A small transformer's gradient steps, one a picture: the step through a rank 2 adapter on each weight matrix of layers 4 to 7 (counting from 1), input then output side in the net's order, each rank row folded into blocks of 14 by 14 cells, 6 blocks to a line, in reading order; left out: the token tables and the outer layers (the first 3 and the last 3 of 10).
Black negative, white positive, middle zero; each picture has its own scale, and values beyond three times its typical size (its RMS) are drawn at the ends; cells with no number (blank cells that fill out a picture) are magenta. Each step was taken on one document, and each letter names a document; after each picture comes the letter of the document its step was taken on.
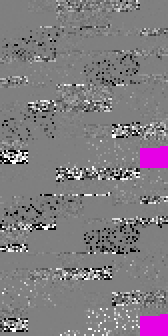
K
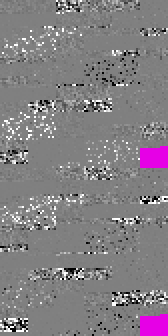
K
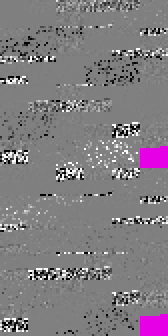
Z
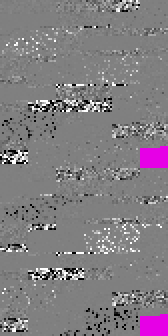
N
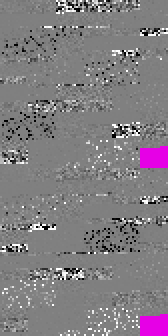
K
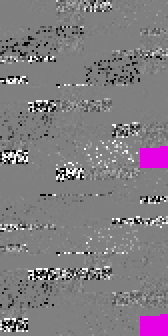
Z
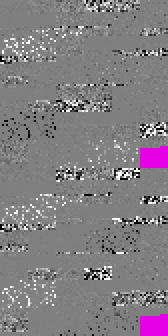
N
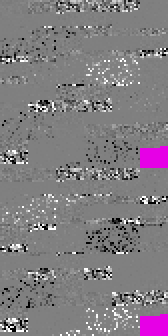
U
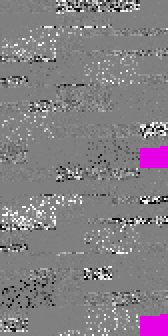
K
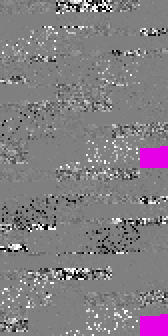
U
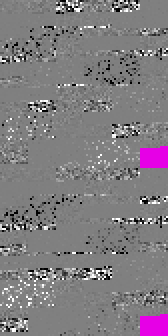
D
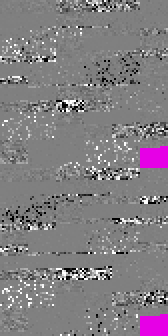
D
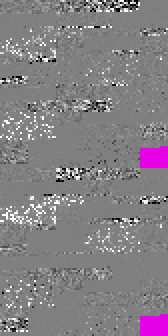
D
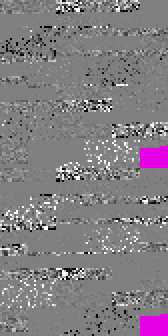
D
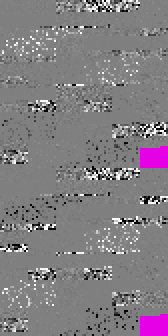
N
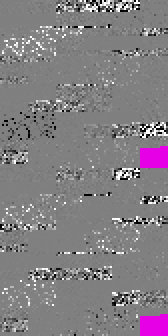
N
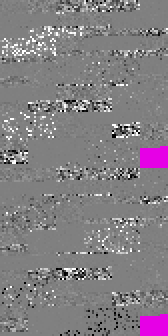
K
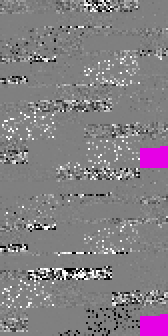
K
